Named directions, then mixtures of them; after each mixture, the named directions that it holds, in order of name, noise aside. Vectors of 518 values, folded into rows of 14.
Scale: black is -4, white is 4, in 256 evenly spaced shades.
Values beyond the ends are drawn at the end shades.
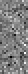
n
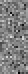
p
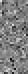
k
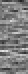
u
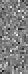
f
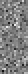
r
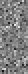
r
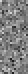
k, r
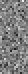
f, r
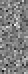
r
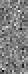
f, r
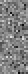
p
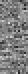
p, u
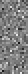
f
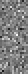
f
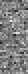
n, u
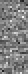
f, u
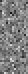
k, p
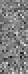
f, n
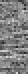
p, u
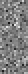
r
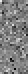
k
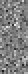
r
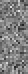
f, p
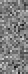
f, p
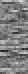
u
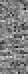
p, u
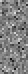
f, k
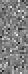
f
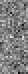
p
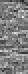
f, u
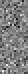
r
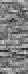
u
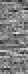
n, u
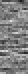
u
